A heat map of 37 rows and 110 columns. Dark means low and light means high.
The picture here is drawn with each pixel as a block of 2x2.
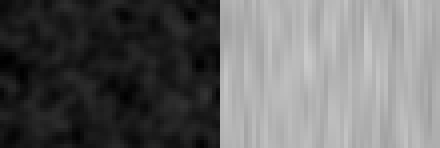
It is made of 1 by 2 panels. Panel 1,1: very low, blotchy, faint in contrast. Panel 1,2: high, streaked downward, faint in contrast.
